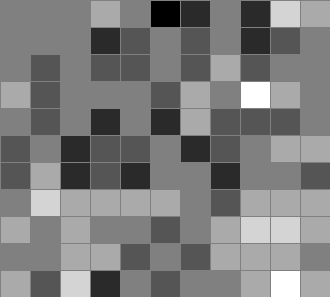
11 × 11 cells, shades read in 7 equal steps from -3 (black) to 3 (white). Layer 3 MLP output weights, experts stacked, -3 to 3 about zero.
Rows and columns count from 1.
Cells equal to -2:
12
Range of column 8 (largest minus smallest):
3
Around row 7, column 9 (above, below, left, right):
0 1 -2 0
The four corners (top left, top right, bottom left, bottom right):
0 1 1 1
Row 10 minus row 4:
-1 1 1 1 -1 1 -2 1 -2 0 0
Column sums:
1 -1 1 -6 -5 -7 -5 -2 2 9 4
